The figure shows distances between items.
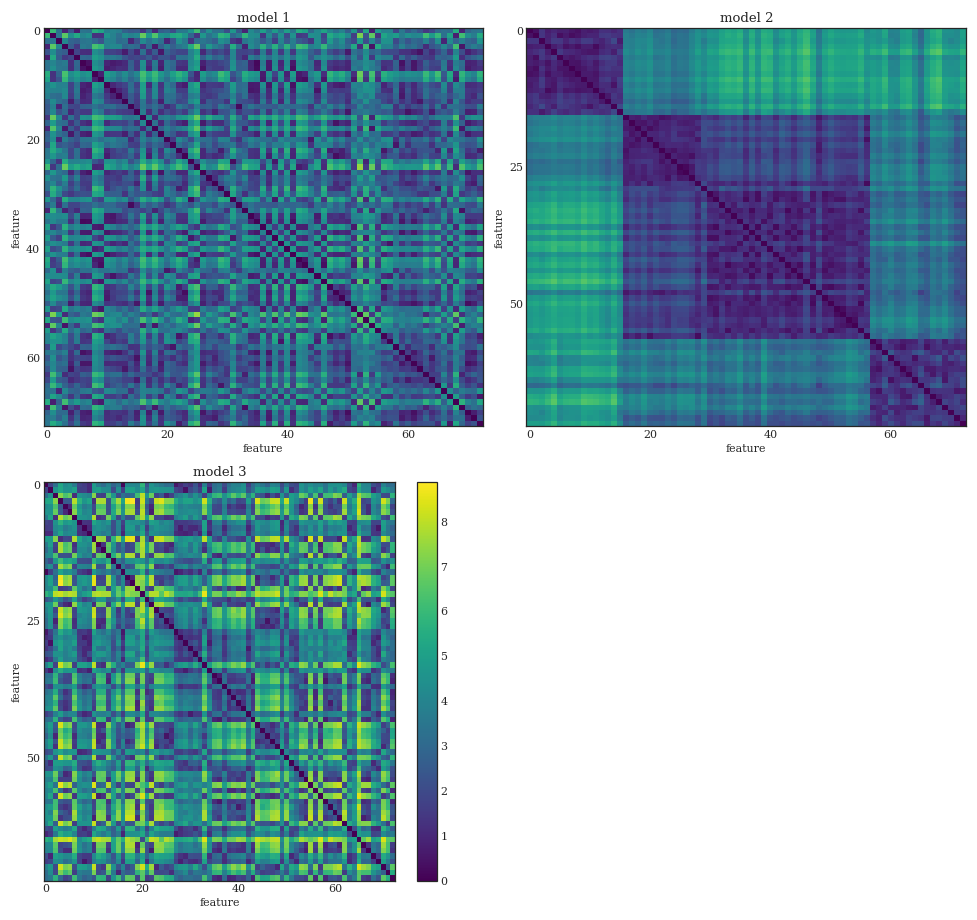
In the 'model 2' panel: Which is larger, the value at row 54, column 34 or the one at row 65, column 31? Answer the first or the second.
the second
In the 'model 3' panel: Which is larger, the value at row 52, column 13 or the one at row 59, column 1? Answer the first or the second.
the second
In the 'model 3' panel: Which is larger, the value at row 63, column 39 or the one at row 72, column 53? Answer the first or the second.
the first
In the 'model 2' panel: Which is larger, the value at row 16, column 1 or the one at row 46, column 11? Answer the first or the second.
the second
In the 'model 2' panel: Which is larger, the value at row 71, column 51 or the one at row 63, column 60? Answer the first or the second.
the first
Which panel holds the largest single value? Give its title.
model 3
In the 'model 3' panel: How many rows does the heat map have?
73
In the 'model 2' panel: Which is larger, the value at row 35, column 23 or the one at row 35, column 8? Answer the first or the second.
the second
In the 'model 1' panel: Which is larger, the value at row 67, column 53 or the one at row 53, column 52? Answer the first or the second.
the second
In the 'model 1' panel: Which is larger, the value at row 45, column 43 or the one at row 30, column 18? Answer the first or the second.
the first
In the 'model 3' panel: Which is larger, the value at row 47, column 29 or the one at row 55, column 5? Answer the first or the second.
the second
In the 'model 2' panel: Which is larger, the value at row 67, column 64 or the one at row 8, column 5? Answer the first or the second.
the first
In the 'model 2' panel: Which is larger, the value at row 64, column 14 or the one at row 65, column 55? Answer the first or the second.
the first
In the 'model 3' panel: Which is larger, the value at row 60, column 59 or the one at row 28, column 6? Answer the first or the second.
the second
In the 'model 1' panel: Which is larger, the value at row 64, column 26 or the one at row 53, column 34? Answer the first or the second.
the second
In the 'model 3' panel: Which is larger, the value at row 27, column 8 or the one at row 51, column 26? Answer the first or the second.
the second
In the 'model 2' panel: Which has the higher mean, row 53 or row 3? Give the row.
3
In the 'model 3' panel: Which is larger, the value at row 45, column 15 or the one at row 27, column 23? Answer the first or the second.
the second
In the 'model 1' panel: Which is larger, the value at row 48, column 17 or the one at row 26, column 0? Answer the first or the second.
the second
